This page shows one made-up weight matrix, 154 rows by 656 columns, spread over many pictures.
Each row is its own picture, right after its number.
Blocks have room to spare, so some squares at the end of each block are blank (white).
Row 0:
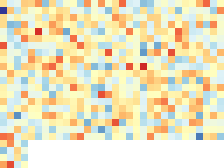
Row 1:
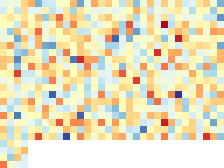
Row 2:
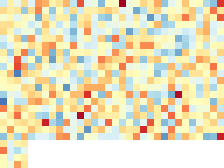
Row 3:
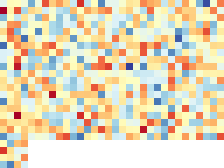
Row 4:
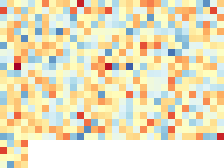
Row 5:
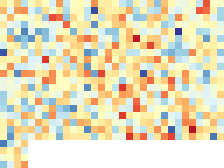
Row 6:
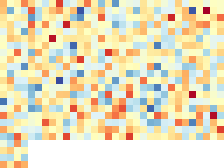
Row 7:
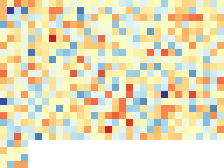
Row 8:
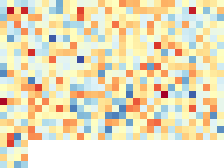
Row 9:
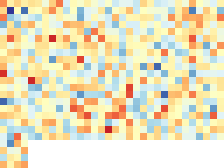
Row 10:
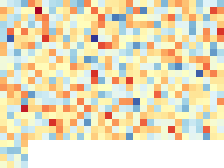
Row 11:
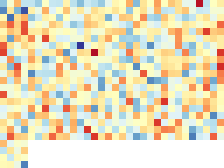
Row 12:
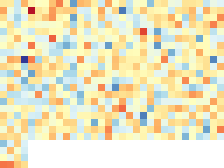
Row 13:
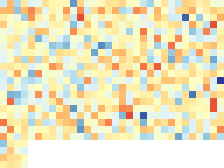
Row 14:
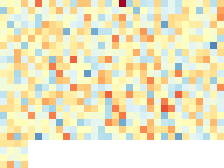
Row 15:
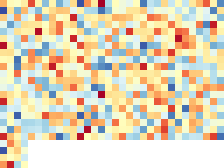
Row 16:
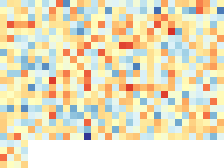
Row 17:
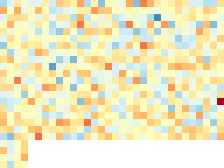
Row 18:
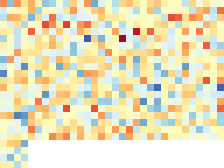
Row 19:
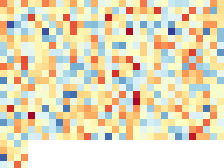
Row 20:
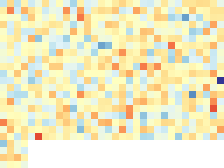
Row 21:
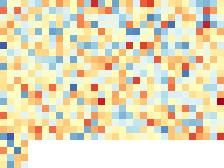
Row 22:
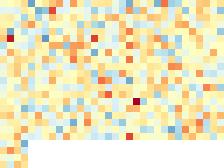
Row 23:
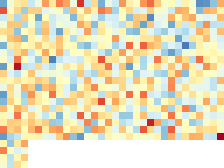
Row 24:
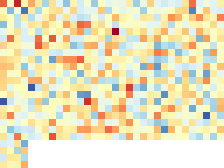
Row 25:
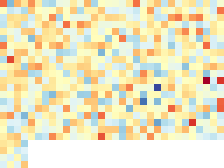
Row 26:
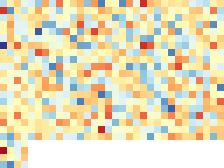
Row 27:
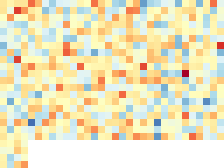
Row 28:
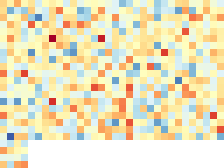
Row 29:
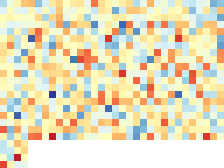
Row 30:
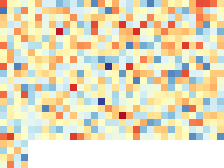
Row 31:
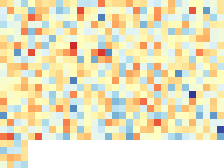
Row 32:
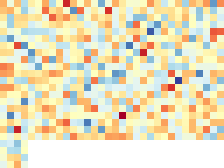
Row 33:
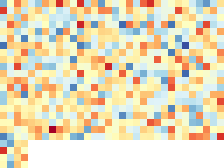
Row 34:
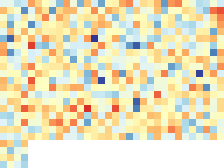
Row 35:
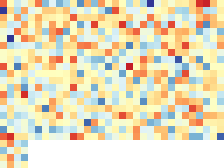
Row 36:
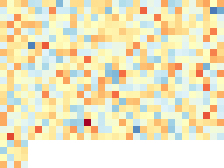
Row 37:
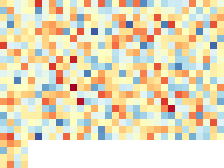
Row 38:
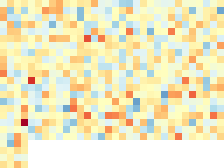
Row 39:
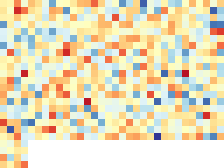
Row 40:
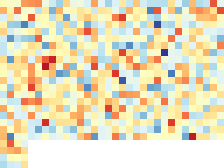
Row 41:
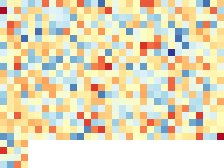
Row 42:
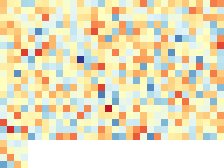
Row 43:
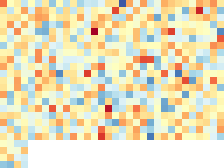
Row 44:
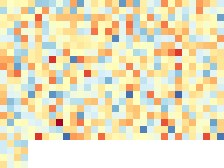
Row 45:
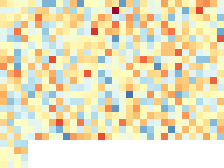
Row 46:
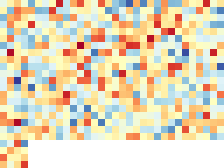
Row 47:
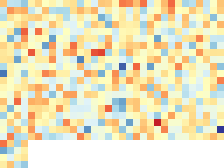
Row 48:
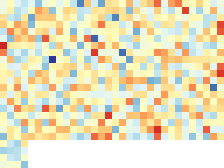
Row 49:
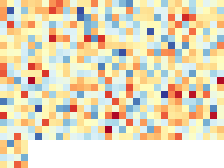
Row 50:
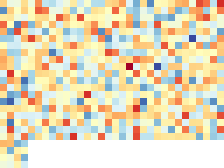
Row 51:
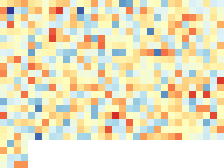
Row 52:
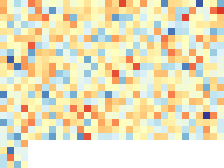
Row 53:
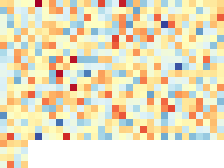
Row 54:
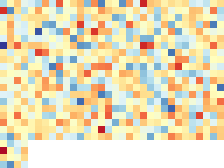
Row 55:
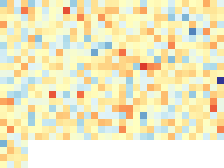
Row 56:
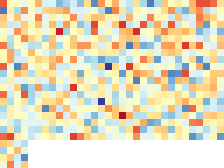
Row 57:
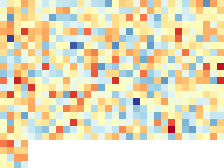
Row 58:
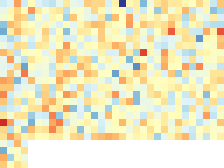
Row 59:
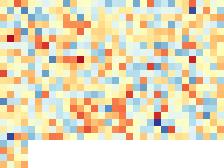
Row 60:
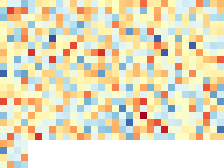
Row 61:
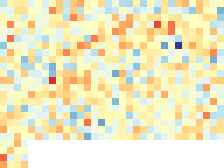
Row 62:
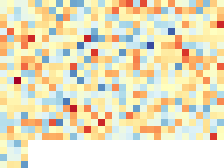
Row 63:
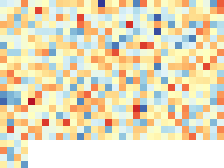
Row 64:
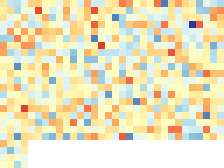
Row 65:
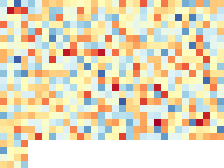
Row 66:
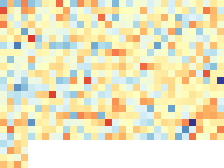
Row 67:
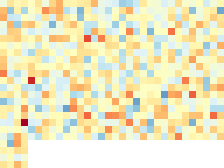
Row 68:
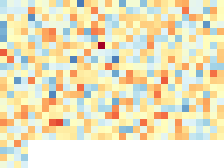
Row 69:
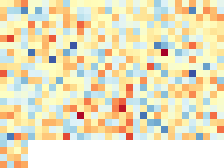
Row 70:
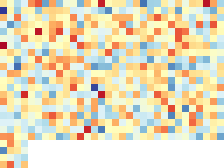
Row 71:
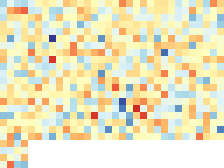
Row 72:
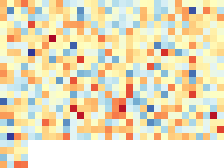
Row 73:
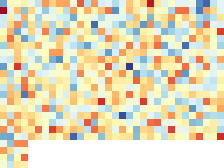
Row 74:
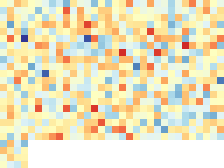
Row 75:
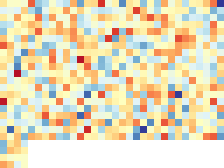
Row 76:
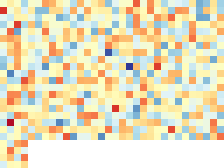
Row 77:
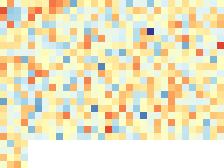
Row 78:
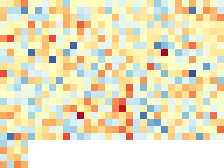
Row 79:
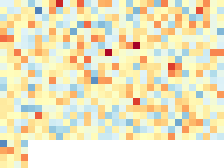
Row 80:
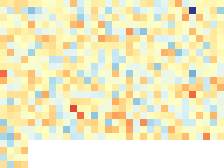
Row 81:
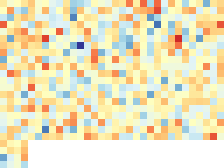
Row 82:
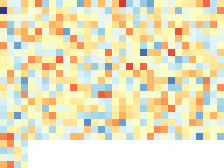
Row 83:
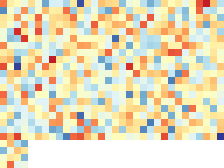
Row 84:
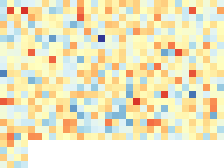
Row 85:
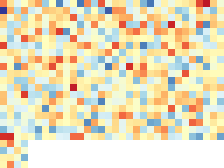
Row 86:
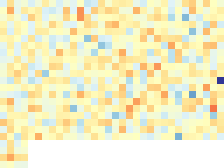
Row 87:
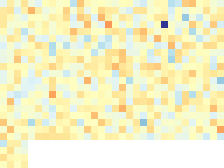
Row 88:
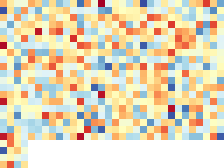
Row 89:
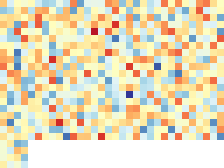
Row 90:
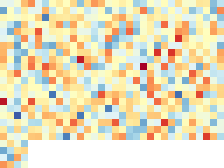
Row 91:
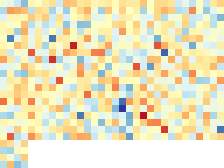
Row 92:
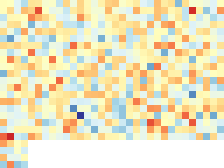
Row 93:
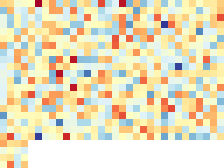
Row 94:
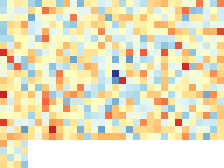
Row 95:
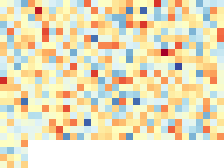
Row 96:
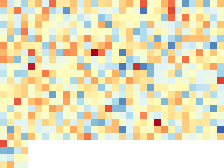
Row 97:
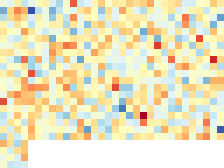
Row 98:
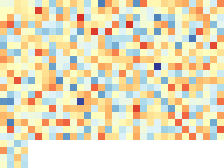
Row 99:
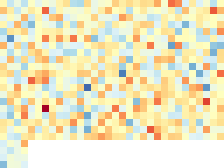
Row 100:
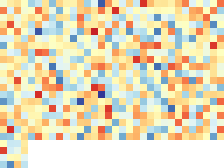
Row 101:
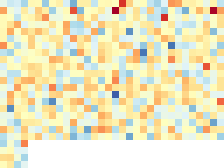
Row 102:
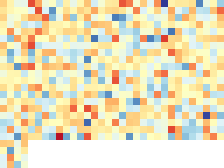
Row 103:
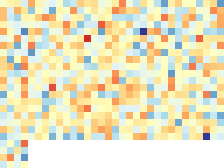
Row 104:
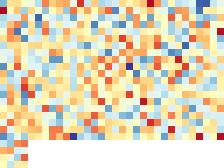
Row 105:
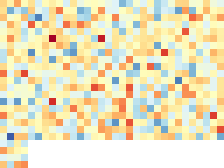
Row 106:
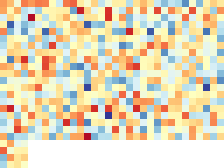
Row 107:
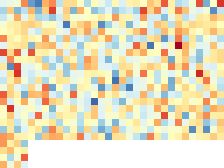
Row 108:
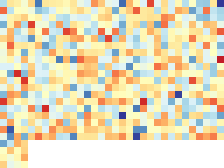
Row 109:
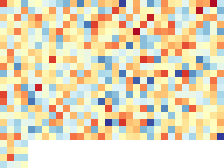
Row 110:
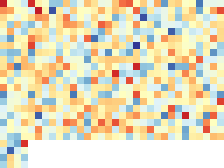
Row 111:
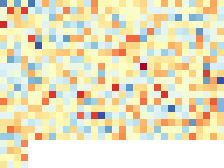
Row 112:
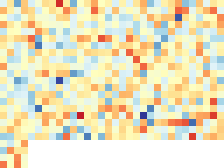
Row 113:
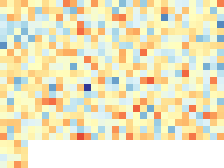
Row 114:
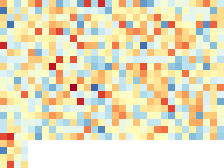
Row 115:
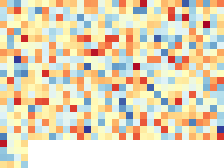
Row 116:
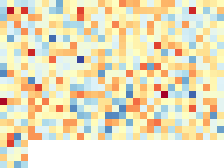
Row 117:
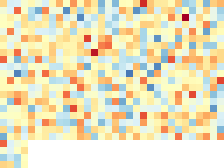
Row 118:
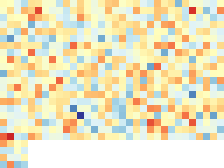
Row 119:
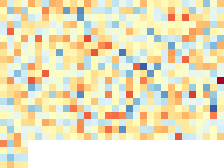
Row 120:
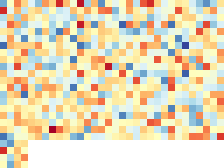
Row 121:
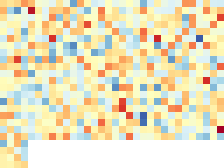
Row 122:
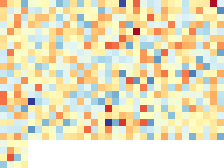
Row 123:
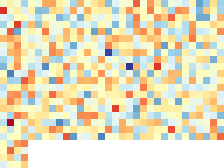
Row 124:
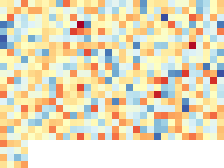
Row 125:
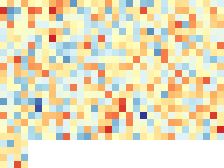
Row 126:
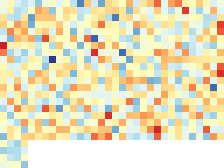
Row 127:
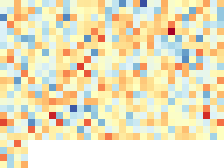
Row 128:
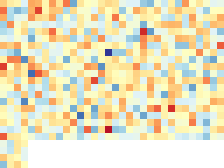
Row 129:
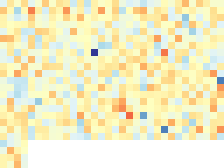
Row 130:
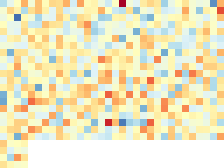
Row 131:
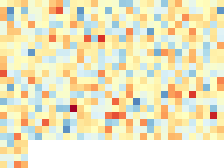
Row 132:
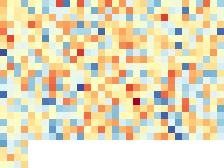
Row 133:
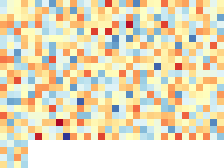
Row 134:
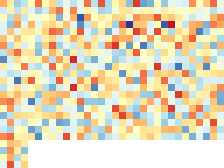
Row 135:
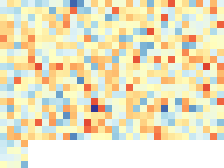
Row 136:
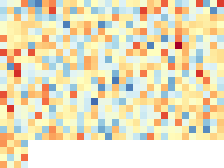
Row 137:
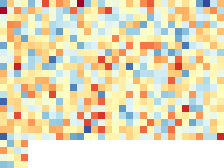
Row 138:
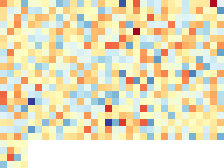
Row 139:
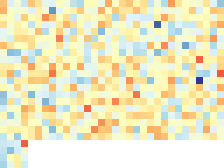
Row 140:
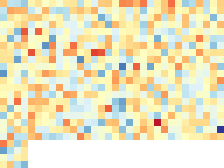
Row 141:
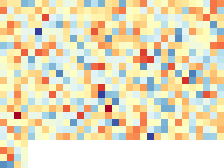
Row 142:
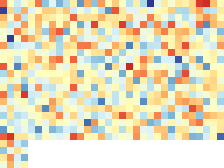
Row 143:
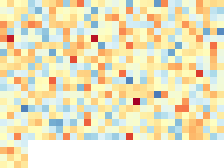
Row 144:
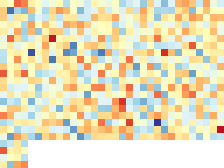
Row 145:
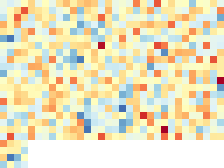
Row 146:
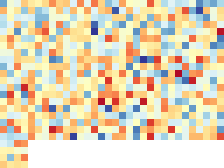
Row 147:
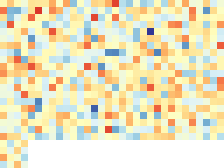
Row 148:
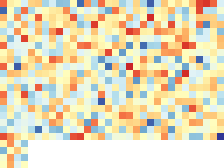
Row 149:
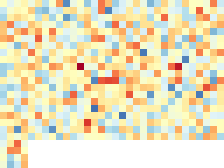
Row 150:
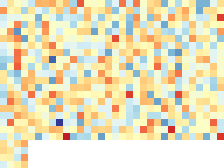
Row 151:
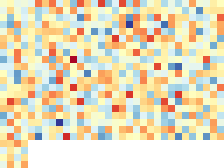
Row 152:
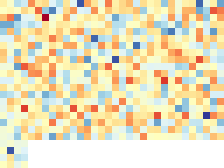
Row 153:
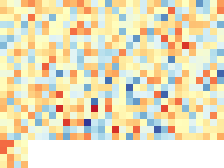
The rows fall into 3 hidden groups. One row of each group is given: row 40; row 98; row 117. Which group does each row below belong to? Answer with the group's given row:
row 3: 98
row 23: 98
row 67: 117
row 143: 40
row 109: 98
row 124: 40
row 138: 98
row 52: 40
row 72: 117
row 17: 98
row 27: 40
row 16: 40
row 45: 98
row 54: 98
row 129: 117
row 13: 117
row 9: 117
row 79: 40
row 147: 117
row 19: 40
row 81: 40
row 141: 98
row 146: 98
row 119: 117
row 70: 98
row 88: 98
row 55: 117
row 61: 40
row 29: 98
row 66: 117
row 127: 40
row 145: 117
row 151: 98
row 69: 117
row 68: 40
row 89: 98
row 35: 98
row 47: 117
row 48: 40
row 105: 117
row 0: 98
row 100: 98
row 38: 117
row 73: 98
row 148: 98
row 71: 117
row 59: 117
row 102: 40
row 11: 40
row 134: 98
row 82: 98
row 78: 117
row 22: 40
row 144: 117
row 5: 40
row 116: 117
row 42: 98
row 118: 117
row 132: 40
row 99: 40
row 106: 40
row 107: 40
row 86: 117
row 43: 98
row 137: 98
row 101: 40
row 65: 117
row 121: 117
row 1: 98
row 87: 117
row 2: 98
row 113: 40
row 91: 117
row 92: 117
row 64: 40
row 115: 117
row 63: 98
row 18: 117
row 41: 98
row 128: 117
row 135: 40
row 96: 117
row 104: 98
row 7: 117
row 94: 40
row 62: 40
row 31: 117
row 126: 40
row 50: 98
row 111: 117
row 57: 40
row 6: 117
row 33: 98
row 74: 117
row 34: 40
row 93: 98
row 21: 98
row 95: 40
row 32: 40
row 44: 98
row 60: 117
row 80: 117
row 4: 98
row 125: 117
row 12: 117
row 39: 40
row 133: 98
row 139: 40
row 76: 98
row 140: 117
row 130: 98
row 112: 117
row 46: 40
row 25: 117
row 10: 40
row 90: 98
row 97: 117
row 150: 98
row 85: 98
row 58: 40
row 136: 40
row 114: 98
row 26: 98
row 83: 98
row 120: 98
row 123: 98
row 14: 98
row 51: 117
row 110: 40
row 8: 117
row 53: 98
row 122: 98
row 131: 117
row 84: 117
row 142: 98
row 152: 40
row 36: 40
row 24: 117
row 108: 98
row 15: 98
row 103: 40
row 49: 117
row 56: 98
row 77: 117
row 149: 40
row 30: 98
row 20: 117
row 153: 40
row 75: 98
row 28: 117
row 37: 98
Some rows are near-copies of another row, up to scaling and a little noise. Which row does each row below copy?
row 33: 120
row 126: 48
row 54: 26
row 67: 38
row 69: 78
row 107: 136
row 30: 56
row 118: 92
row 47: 140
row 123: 76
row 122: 138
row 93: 53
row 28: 105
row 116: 8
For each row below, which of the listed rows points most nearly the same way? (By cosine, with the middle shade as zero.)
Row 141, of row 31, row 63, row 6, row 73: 63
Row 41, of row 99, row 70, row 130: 130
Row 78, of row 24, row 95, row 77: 24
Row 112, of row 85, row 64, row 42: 42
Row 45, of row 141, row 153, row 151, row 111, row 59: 141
